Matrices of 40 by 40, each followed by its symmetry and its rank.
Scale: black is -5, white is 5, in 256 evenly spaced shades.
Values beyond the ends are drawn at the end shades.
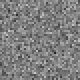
neither, full rank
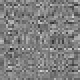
neither, rank five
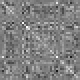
symmetric, rank five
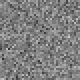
neither, full rank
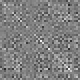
symmetric, rank five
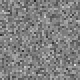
neither, full rank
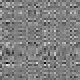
neither, rank three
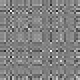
symmetric, rank three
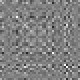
symmetric, rank three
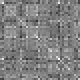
symmetric, rank five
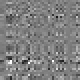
neither, rank three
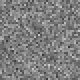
neither, full rank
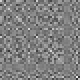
symmetric, rank three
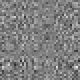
neither, rank five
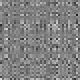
neither, rank three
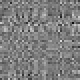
neither, rank five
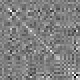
symmetric, rank five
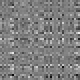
neither, rank three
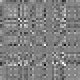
symmetric, rank three
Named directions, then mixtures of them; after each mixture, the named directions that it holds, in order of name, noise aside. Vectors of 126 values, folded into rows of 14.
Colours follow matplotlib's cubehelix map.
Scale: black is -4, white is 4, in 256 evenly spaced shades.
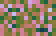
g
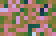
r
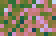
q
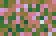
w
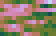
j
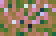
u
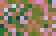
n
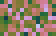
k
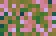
k, n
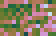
j, k, r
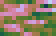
j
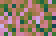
k, n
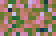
g, k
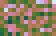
j, n, q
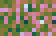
w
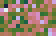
q, r, w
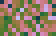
k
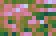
j, w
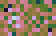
g, n, q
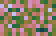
g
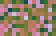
g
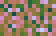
g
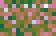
n, u, w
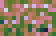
g, u, w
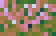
u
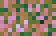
w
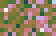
n, q, r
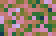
g, j, q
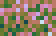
w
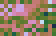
g, j, w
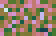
g, u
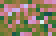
j, w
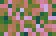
k
